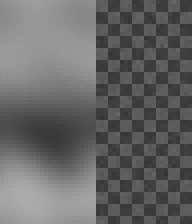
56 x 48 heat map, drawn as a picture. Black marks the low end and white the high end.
It is made of 1 by 2 panels. Panel 1,1: middling, smooth, strong in contrast. Panel 1,2: low, checkered.
